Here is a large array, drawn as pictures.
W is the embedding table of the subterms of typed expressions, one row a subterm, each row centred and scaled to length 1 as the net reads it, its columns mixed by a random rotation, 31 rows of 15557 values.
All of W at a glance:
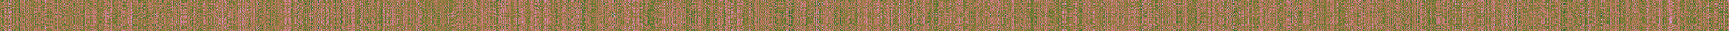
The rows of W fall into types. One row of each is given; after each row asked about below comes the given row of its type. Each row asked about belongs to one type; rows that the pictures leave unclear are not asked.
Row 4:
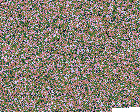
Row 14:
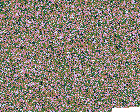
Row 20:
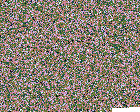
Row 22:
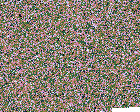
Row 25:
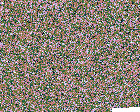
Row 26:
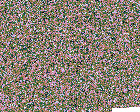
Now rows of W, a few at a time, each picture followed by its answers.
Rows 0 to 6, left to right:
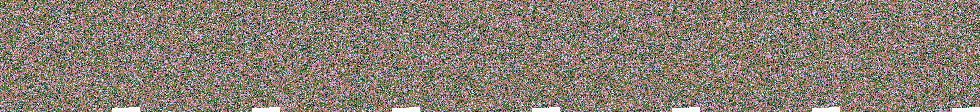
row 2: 26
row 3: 4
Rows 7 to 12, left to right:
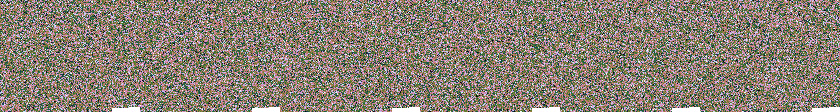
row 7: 20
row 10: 20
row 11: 25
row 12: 4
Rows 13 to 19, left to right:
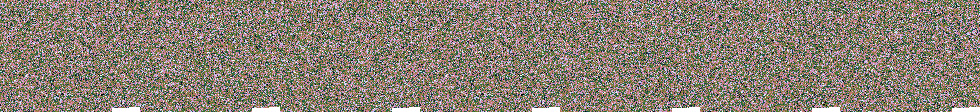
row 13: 22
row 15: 25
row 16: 22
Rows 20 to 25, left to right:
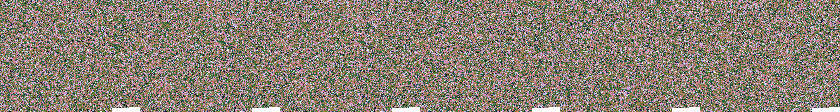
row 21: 22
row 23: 20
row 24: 20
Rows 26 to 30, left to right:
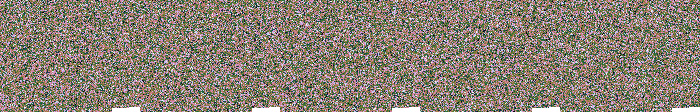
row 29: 4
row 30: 25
